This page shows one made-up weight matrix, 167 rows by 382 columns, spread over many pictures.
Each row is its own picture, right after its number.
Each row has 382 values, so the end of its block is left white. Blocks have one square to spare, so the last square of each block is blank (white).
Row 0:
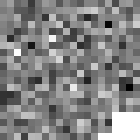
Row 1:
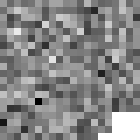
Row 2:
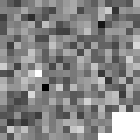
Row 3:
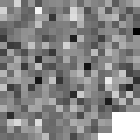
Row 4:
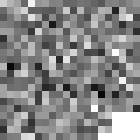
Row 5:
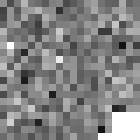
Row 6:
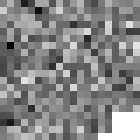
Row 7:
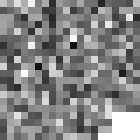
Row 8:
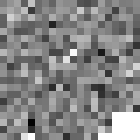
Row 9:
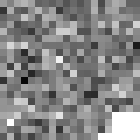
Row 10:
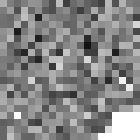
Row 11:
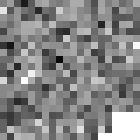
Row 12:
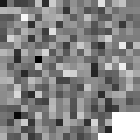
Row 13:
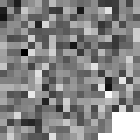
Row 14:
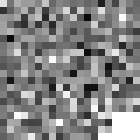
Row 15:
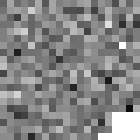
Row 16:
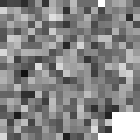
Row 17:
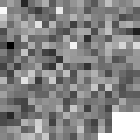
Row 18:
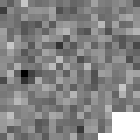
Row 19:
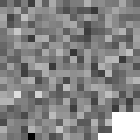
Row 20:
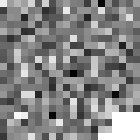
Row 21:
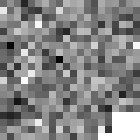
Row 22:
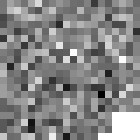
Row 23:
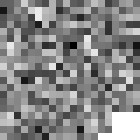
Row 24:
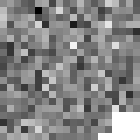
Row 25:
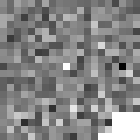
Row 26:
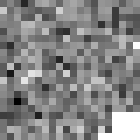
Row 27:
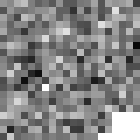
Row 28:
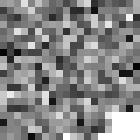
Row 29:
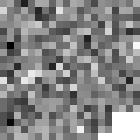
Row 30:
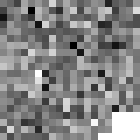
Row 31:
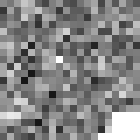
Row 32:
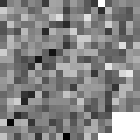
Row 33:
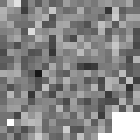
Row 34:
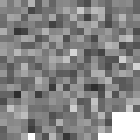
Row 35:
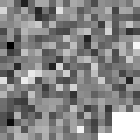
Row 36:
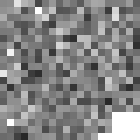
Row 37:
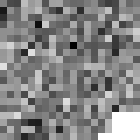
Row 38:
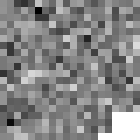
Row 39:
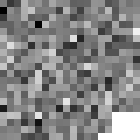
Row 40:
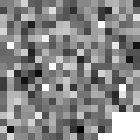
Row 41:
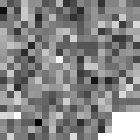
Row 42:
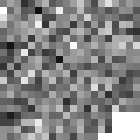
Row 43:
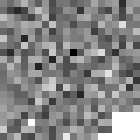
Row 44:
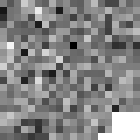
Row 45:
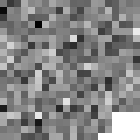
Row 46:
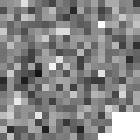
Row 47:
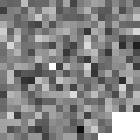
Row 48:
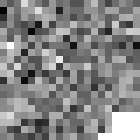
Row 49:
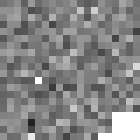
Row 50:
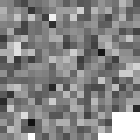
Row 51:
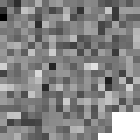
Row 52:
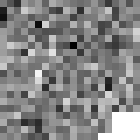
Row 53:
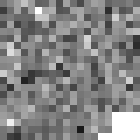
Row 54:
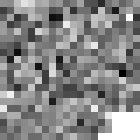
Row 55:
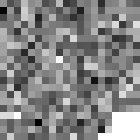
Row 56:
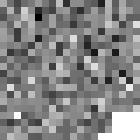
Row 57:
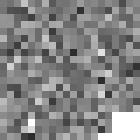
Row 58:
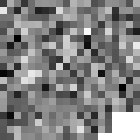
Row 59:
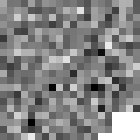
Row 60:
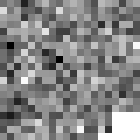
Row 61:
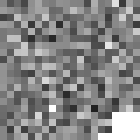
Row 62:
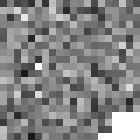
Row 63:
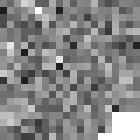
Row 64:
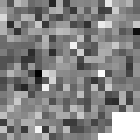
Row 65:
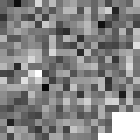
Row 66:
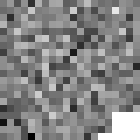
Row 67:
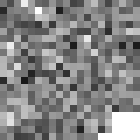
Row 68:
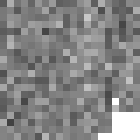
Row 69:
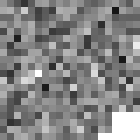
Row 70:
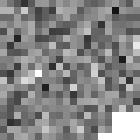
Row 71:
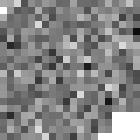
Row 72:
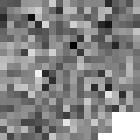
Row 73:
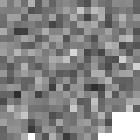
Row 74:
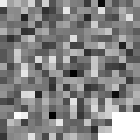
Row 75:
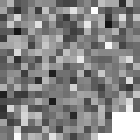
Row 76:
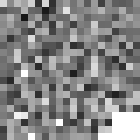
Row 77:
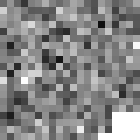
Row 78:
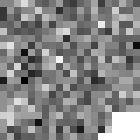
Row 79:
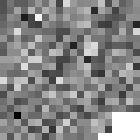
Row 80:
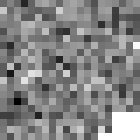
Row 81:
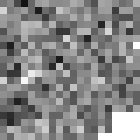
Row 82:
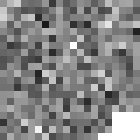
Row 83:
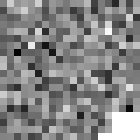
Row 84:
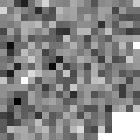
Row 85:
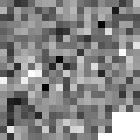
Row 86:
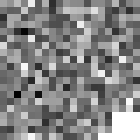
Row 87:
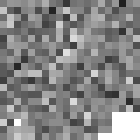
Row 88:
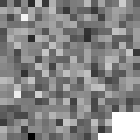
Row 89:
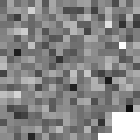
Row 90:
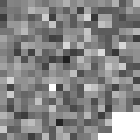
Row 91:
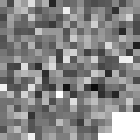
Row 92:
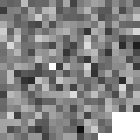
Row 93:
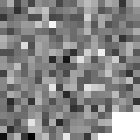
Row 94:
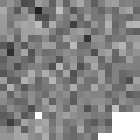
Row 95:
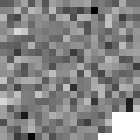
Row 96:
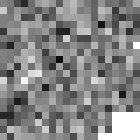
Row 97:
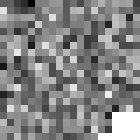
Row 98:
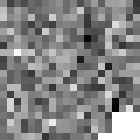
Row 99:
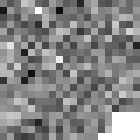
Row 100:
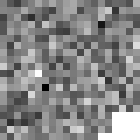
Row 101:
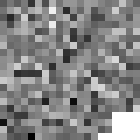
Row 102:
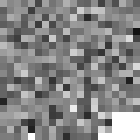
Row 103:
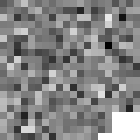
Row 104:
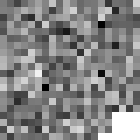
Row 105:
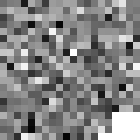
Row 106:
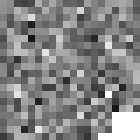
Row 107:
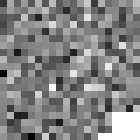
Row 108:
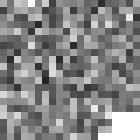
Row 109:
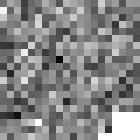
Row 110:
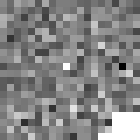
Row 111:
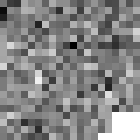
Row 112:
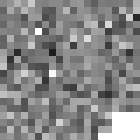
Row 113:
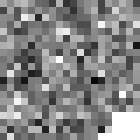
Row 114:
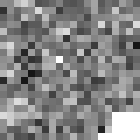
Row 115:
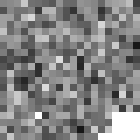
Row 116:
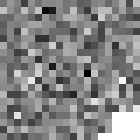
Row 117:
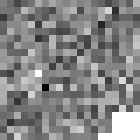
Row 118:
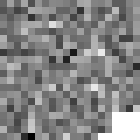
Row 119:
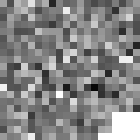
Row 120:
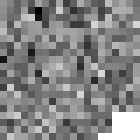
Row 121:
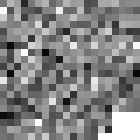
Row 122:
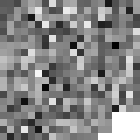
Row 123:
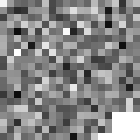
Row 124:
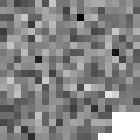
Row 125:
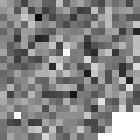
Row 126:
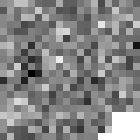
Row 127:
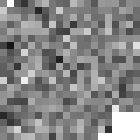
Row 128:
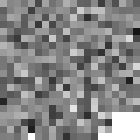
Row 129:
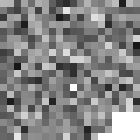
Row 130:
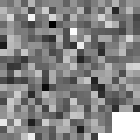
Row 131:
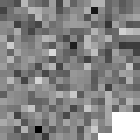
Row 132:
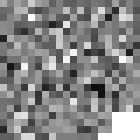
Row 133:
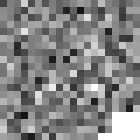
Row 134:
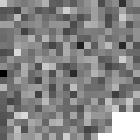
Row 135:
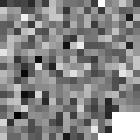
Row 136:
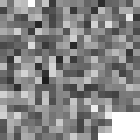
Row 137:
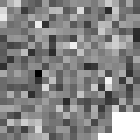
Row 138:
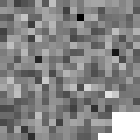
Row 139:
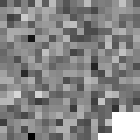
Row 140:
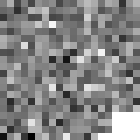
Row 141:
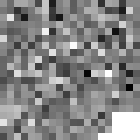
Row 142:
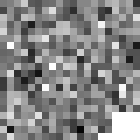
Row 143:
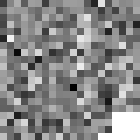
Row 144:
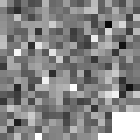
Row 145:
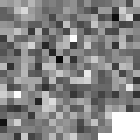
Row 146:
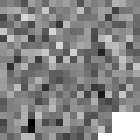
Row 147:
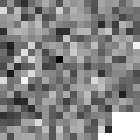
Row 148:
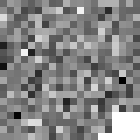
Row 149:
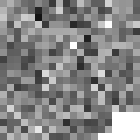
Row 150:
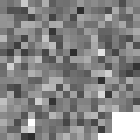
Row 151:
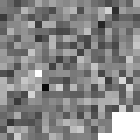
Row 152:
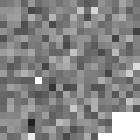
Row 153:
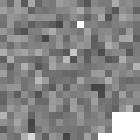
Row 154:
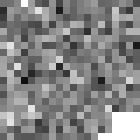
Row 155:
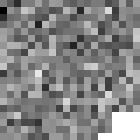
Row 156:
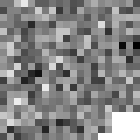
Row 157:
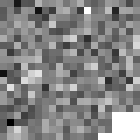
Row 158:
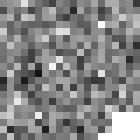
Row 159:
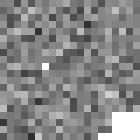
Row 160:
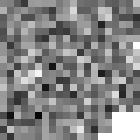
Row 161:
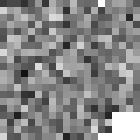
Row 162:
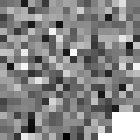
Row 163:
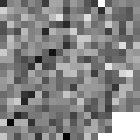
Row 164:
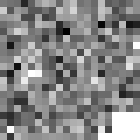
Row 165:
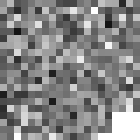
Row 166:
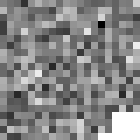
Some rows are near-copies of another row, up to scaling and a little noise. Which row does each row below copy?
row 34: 73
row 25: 110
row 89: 15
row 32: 163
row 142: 40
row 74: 20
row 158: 46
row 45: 39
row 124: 138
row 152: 49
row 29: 35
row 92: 47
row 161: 16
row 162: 105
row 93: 140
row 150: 57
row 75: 165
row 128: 102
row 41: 55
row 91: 119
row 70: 69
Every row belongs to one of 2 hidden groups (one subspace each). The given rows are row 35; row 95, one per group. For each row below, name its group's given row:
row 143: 95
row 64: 35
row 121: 35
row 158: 35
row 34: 95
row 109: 35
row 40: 35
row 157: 35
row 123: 95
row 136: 95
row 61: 95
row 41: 35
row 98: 95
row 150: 95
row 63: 35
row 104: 35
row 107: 95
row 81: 35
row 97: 95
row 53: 35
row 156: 35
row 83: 95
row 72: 35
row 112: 95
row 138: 95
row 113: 35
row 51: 35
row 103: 95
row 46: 35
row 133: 95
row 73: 95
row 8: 95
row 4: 95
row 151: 35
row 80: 35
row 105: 95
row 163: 95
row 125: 35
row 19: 95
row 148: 35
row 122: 35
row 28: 95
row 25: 95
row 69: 35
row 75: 95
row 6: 35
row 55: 35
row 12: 95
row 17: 35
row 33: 35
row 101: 95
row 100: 35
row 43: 95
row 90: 95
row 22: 95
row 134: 95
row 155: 35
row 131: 35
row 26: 35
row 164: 35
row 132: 95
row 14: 95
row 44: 35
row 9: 35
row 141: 95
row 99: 35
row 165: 95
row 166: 35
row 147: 35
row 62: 95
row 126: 35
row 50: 95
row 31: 35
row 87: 95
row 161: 95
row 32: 95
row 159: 95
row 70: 35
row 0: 95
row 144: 95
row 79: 35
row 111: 35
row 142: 35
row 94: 35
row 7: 95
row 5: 35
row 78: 35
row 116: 35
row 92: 35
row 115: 35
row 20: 95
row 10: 35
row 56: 35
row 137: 35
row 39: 35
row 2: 35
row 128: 95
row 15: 95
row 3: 35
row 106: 95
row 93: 95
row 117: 35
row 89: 95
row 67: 35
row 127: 35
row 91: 95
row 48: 35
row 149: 35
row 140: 95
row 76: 95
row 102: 95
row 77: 35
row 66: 95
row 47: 35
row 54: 95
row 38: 35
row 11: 35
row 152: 95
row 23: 35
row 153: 95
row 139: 95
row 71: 35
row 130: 95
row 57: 95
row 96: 35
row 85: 35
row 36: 35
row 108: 95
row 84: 35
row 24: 35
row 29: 35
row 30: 35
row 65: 35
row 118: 95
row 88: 95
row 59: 95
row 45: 35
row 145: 95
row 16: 95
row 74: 95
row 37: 35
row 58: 35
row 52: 35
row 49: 95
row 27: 35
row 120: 35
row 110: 95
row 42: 35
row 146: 95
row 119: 95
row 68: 95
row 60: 35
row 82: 35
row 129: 95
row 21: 35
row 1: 95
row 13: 35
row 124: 95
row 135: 95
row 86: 95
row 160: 35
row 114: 35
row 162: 95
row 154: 35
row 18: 35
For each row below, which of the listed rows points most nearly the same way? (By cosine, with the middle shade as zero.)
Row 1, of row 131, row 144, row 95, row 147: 95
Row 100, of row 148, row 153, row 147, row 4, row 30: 30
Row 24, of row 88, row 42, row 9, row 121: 42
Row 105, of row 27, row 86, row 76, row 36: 86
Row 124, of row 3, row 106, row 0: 106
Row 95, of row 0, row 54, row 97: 54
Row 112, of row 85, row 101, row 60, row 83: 83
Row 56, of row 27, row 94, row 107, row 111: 94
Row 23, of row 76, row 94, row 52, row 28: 52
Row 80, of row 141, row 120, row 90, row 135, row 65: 65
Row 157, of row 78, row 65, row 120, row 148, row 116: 65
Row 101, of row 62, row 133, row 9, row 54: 62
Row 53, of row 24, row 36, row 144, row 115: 36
